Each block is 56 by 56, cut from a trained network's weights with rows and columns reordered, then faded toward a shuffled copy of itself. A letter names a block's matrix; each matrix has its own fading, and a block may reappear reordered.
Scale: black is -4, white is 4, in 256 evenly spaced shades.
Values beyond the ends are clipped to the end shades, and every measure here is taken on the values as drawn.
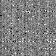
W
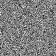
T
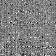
W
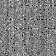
W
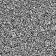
T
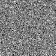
T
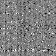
W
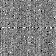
W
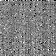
W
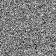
T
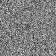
T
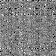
W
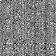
W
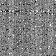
W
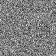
T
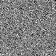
T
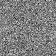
T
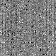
W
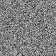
T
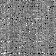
W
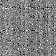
W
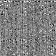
W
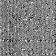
W
